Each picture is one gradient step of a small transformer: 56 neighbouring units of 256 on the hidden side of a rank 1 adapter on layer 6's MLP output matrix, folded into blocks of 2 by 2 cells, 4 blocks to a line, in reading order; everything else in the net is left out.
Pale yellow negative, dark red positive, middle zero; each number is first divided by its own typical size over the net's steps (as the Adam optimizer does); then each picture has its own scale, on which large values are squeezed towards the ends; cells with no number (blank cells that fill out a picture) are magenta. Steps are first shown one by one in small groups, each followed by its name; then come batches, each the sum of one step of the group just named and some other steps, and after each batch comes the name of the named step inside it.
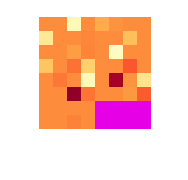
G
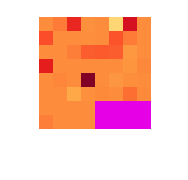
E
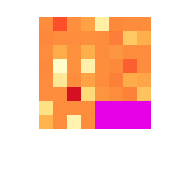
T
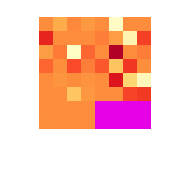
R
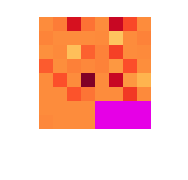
R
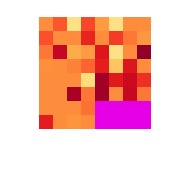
G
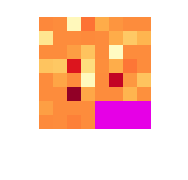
G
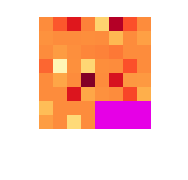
T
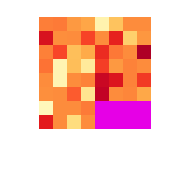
T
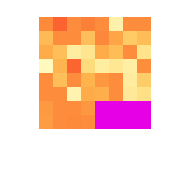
R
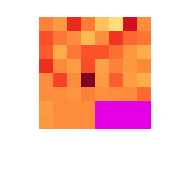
E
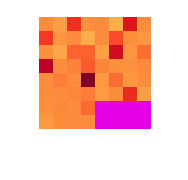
E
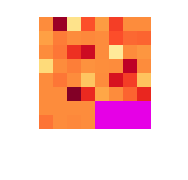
G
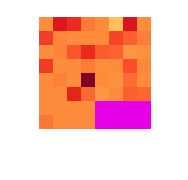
E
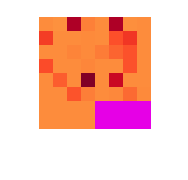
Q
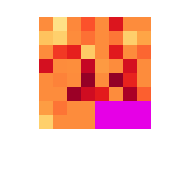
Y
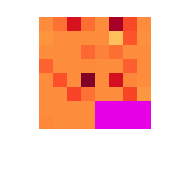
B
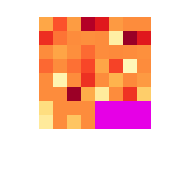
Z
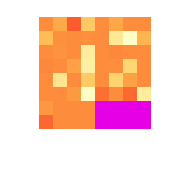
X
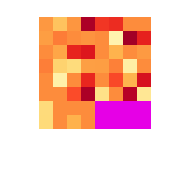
Z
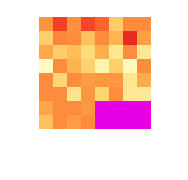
Z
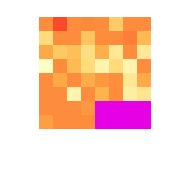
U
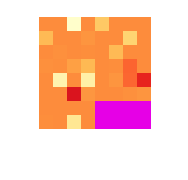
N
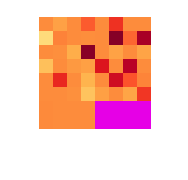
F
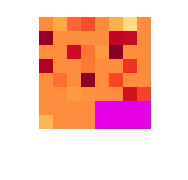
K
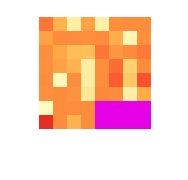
N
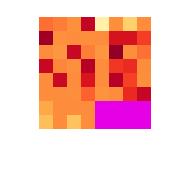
K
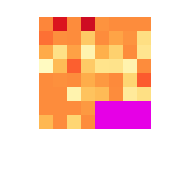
U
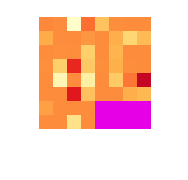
N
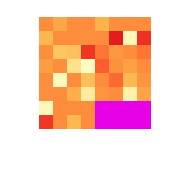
F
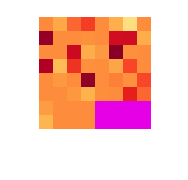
K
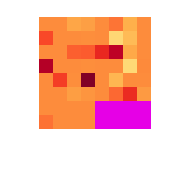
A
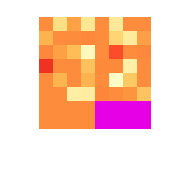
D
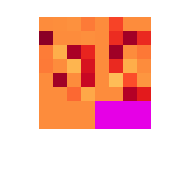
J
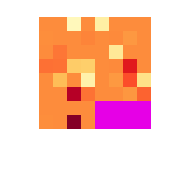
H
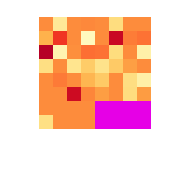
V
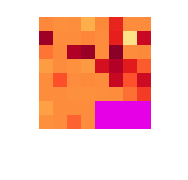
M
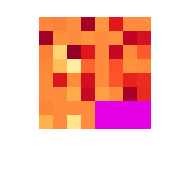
J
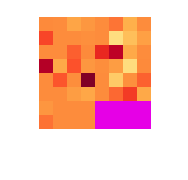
A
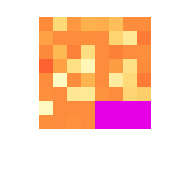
D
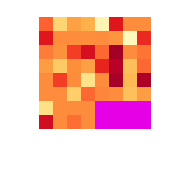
M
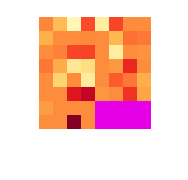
H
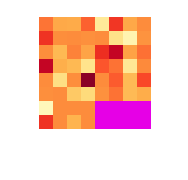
A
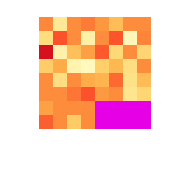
V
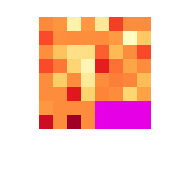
H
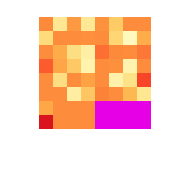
D
